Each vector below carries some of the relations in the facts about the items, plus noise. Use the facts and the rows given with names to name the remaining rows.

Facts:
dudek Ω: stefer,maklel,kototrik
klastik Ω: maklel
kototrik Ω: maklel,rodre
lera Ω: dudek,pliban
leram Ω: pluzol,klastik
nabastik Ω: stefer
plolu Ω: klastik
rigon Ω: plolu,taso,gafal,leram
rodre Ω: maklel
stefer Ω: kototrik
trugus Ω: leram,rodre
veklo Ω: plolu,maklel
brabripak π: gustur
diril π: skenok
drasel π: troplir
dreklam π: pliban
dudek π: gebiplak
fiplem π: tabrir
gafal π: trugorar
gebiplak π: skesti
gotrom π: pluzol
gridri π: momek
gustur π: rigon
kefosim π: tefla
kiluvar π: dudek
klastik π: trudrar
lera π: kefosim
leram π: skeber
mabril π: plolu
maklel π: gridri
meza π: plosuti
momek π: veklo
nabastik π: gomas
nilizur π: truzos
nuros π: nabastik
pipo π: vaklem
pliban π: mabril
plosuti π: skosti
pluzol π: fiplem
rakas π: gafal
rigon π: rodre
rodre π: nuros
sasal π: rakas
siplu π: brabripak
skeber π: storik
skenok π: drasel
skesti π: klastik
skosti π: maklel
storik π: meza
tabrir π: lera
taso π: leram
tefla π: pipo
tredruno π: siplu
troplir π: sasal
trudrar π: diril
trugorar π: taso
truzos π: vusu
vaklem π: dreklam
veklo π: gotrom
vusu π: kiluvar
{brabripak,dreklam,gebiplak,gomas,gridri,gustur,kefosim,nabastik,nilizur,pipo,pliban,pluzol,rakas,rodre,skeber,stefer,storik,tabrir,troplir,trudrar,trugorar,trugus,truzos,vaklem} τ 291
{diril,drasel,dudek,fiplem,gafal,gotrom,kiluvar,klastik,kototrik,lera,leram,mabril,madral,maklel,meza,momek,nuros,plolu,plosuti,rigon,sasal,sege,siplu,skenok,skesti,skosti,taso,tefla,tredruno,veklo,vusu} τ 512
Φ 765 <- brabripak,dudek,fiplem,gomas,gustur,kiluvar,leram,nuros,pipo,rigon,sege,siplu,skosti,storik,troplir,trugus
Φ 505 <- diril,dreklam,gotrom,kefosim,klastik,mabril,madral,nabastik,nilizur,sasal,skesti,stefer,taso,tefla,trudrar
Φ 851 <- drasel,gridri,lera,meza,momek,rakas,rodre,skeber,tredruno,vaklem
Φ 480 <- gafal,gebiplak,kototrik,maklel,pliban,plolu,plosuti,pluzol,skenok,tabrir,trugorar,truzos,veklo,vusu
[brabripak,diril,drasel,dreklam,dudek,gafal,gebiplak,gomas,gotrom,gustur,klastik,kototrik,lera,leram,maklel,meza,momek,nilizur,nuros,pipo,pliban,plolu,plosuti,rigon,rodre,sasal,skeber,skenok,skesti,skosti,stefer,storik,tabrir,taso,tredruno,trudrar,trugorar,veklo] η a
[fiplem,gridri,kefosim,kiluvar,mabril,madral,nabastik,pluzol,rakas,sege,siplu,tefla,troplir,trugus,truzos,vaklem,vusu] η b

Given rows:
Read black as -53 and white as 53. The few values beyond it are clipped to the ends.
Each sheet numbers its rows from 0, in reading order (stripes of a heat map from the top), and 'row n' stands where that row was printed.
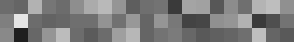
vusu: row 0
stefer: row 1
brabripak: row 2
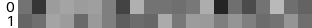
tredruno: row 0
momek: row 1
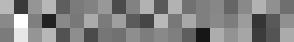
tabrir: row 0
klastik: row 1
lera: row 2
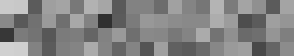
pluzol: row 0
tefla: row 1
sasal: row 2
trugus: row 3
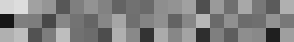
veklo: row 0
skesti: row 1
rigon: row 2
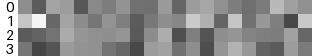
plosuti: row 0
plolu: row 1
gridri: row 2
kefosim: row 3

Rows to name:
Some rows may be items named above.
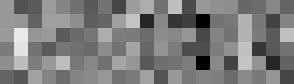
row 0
pipo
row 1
nabastik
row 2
kototrik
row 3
stefer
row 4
rodre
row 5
skeber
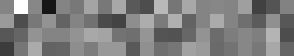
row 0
klastik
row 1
dreklam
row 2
rakas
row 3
drasel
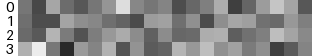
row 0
gebiplak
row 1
kefosim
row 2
skenok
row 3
taso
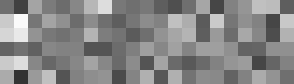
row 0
truzos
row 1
plolu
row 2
maklel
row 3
gotrom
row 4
trugus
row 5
tabrir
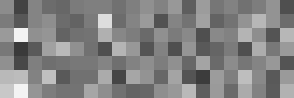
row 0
storik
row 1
trugorar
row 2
kototrik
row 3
siplu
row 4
storik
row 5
pliban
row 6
maklel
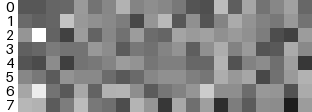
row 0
troplir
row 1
vaklem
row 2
leram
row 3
madral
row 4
nilizur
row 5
fiplem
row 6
gafal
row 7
rigon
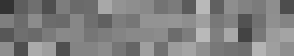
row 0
trudrar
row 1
skosti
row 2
sege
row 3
plosuti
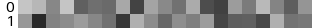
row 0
pliban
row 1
nuros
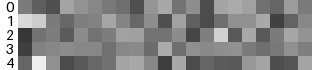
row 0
kefosim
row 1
trugus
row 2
kiluvar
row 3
meza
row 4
dudek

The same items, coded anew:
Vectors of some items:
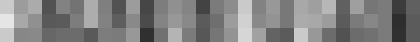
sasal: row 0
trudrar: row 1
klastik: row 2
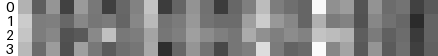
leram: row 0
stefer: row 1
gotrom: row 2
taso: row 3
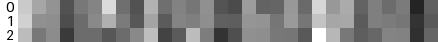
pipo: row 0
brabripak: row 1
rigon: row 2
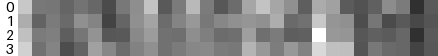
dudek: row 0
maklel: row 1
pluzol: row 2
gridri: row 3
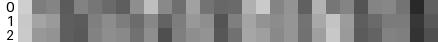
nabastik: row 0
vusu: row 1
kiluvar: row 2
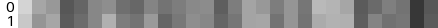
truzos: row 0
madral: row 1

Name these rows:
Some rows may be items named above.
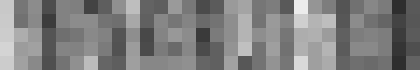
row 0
trugus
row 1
storik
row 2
skenok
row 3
troplir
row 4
tabrir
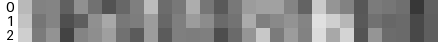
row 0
kototrik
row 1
momek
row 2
skeber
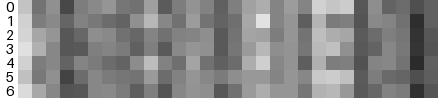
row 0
meza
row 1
nabastik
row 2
truzos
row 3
gebiplak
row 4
nabastik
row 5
plosuti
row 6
gebiplak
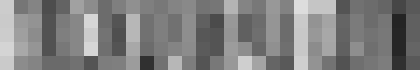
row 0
gridri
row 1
pipo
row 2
pipo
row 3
dreklam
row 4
klastik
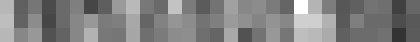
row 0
veklo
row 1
skosti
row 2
fiplem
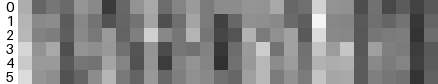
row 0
maklel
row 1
plolu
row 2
lera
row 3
rakas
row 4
drasel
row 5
nilizur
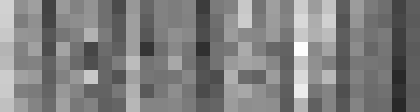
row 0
trugorar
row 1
skeber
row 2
tredruno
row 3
gafal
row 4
kototrik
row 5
vaklem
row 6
rodre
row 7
pliban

